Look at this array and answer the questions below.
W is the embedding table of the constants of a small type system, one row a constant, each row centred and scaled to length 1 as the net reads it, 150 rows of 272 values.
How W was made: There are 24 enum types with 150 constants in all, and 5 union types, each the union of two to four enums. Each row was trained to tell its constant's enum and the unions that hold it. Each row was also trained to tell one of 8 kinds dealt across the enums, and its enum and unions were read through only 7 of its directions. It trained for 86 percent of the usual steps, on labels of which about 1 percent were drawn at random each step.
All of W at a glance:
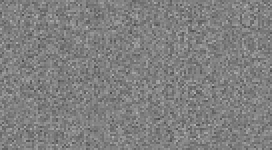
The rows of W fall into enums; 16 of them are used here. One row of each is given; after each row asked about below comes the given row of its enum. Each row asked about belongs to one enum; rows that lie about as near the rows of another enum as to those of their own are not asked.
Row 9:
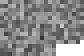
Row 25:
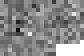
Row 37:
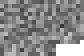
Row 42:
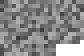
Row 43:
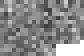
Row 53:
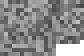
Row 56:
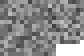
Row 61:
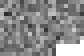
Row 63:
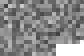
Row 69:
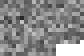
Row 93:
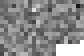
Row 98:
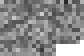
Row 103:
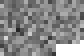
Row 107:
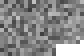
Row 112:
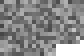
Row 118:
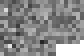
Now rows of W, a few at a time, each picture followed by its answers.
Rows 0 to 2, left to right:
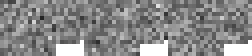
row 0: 56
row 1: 25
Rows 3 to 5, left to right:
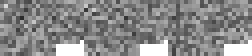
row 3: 25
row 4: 43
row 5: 53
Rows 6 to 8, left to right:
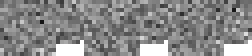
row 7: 37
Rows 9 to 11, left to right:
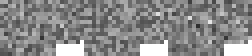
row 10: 69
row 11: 61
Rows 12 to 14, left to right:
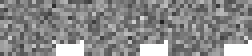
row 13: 42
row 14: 9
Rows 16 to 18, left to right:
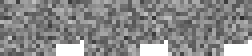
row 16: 112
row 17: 9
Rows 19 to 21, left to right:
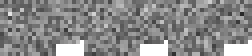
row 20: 112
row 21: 42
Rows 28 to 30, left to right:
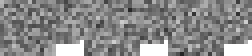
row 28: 43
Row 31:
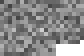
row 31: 112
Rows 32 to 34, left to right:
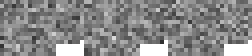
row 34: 56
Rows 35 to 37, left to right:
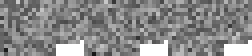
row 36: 93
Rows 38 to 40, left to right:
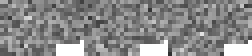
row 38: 93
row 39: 93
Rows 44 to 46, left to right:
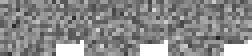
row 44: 69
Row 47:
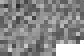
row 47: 69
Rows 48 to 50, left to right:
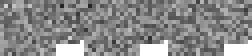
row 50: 98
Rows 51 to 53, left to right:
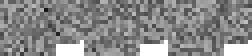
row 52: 56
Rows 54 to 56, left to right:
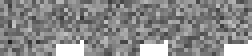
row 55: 37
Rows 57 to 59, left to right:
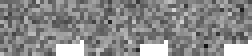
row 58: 25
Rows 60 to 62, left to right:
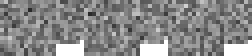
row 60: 93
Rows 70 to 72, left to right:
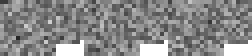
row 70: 42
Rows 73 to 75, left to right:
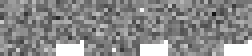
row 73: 9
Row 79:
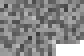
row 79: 63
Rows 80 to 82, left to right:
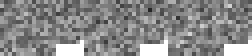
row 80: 56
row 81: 56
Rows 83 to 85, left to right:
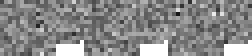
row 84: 98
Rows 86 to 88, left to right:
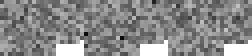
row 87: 43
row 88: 93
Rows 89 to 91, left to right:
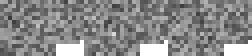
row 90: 9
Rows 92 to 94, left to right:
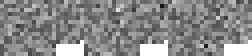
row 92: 43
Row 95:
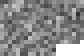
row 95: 42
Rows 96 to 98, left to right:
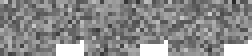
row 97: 53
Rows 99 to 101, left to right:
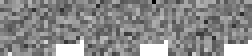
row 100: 63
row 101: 42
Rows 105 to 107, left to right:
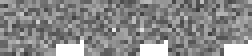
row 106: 37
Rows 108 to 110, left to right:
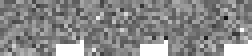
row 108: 56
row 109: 25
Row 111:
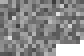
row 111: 112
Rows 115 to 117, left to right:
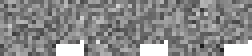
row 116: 43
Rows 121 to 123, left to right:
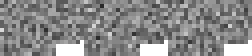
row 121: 9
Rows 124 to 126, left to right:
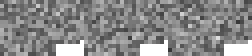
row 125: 42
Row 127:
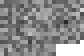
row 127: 69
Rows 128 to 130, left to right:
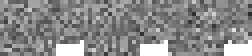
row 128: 53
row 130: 61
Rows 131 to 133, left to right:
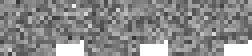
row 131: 25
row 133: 112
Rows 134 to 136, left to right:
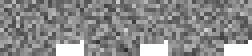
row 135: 98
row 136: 112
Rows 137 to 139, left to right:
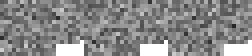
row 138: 118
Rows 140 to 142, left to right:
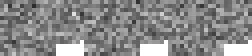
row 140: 98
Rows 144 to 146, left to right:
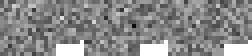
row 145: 37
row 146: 53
